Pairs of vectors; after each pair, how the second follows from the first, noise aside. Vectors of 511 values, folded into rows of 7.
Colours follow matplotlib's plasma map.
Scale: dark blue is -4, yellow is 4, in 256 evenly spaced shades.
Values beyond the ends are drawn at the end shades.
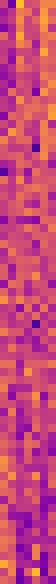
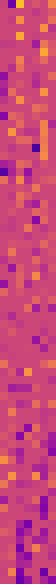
partly zeroed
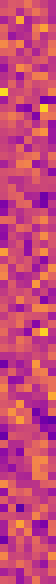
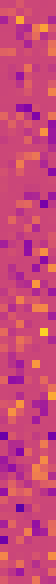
partly zeroed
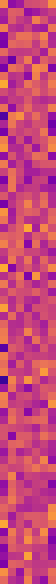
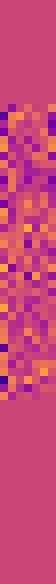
partly zeroed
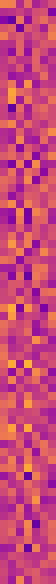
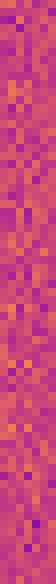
shrunk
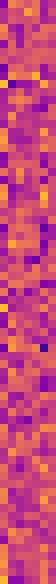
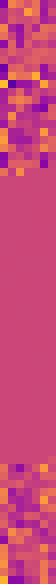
partly zeroed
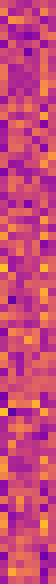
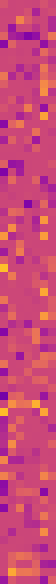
partly zeroed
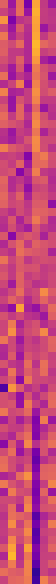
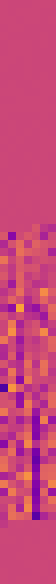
partly zeroed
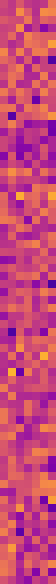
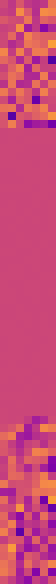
partly zeroed
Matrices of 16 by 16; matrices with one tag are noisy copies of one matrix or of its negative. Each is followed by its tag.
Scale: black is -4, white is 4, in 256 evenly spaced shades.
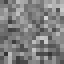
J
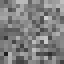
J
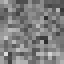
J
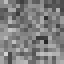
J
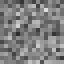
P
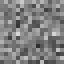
P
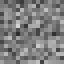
P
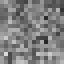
J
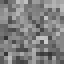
J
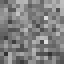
J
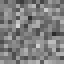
P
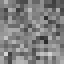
J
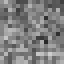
J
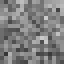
J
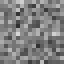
P
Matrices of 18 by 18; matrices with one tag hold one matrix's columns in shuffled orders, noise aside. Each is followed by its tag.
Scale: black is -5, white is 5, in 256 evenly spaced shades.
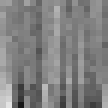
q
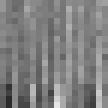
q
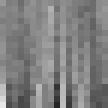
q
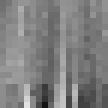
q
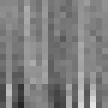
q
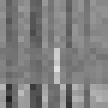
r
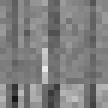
r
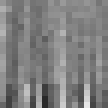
q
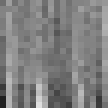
q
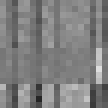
r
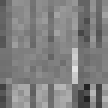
r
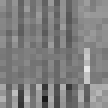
r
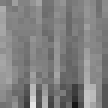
q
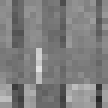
r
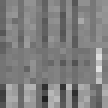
r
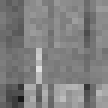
r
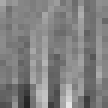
q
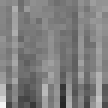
q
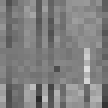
r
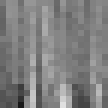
q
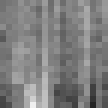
q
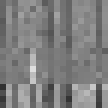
r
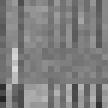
r
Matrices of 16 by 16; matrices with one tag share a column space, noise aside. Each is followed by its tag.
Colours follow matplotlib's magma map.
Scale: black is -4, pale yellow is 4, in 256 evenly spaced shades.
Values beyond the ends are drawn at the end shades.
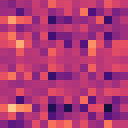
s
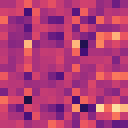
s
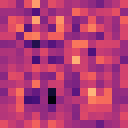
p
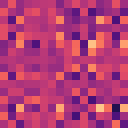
s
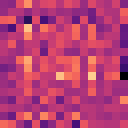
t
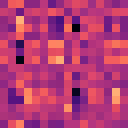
p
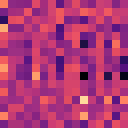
t
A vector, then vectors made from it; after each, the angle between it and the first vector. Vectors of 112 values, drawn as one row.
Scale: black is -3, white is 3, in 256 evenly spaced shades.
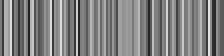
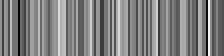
partly aligned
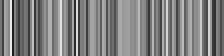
nearly parallel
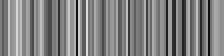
partly opposed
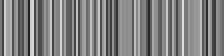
nearly parallel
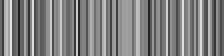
nearly parallel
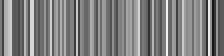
nearly parallel
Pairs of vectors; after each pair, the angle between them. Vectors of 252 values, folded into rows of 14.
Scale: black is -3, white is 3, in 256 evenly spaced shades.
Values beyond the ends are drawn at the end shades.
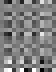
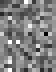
partly aligned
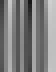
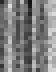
nearly parallel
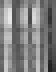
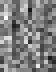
partly aligned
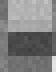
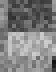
nearly opposite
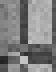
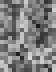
partly opposed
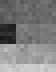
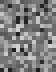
orthogonal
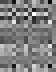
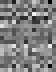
nearly parallel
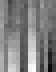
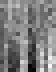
nearly opposite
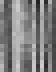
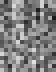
partly aligned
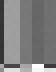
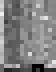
nearly opposite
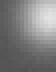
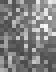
partly aligned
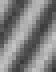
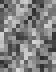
partly opposed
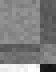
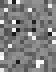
orthogonal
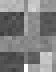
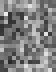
partly aligned
